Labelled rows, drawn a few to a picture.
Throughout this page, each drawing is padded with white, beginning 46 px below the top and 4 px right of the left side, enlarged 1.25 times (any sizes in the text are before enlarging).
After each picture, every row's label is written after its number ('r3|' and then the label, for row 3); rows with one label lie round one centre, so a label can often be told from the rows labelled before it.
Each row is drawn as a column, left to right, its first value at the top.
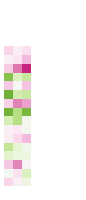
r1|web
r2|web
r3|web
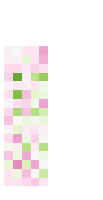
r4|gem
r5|web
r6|gem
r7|web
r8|web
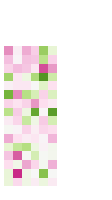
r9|web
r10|gem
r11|web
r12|web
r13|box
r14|web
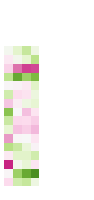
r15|web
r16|box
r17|box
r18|box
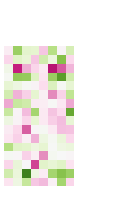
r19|web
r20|box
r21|box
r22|web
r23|gem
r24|box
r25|box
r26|web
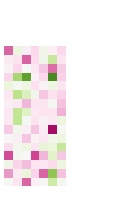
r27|gem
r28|web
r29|web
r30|gem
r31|gem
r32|box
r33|gem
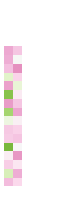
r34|web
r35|gem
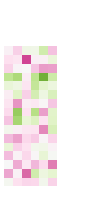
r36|gem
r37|web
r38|gem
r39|web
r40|box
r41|web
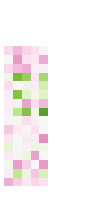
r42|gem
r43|web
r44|web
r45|gem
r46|web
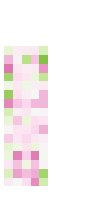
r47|web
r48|gem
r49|gem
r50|gem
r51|box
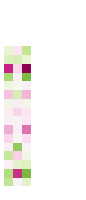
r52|box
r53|gem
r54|box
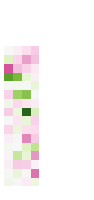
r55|box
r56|web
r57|web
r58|gem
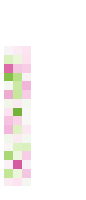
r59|box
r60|web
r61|gem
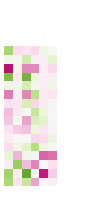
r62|box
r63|gem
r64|box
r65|web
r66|gem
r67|gem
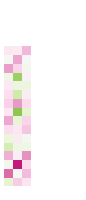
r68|gem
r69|web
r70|gem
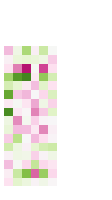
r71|web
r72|box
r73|box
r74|gem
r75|box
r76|web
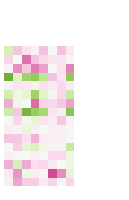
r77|web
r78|gem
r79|web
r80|web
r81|web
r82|gem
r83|gem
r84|web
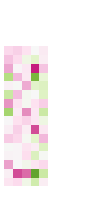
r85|web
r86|gem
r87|gem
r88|box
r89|web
